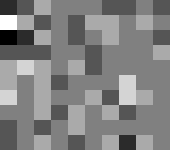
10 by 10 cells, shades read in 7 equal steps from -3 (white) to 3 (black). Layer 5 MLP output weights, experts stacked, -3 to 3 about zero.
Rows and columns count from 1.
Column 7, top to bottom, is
1 -1 -1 0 0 0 1 -1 0 -1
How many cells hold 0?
47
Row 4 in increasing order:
-1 0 0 0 0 0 1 1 1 1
